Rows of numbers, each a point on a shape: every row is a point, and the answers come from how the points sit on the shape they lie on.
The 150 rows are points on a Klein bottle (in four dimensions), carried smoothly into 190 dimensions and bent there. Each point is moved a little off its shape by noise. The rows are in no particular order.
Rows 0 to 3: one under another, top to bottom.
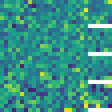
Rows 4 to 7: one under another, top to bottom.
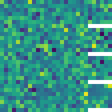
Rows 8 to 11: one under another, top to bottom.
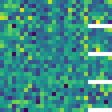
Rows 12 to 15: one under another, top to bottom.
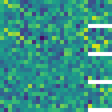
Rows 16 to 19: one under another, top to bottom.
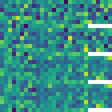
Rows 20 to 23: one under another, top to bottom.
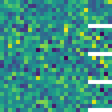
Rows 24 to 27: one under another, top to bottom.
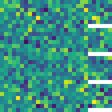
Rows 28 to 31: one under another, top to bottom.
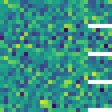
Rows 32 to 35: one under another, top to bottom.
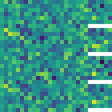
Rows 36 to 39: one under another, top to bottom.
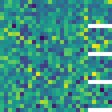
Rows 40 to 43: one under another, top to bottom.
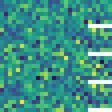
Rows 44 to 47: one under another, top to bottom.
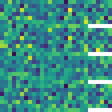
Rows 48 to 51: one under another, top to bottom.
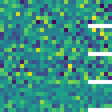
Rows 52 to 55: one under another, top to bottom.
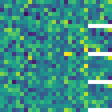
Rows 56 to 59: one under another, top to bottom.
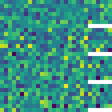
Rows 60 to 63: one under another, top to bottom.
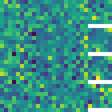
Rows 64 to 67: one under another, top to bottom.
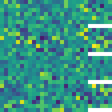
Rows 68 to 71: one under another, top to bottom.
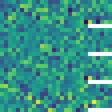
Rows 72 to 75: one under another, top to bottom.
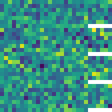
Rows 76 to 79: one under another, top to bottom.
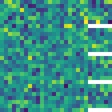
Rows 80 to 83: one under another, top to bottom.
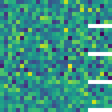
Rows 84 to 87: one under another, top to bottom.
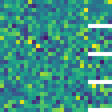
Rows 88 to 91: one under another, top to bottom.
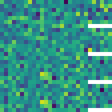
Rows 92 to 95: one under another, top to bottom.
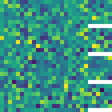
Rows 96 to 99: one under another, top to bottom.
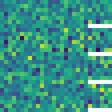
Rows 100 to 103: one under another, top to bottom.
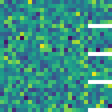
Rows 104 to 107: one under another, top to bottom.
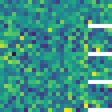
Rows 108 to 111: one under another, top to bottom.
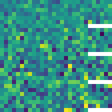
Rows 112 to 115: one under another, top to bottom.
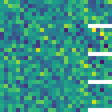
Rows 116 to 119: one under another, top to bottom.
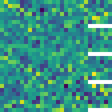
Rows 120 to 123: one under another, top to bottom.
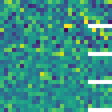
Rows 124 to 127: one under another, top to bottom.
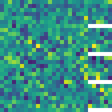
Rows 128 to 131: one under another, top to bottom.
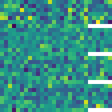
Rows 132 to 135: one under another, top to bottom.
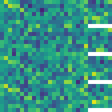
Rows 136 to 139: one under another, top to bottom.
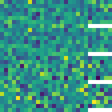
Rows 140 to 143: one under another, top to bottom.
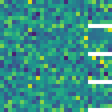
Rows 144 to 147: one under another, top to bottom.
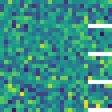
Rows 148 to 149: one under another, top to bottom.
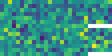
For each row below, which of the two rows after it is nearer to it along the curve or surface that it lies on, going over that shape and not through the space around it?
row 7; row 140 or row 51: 140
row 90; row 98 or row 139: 98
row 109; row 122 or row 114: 114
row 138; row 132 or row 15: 15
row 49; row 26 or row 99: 99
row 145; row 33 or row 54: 33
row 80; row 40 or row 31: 40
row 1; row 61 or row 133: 133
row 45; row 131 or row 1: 131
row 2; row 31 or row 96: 31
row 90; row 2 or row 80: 2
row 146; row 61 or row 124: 124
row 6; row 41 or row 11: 41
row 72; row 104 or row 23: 104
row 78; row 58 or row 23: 58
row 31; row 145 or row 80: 145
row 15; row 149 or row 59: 59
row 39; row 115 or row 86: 115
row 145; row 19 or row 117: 117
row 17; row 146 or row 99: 146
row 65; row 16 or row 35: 35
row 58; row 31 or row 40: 40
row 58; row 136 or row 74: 136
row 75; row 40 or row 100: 100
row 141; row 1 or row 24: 24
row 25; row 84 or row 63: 63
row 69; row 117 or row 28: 117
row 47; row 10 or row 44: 44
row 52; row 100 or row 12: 100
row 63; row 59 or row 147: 59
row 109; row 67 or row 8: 67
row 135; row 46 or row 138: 138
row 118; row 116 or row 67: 116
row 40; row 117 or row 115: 117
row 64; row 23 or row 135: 135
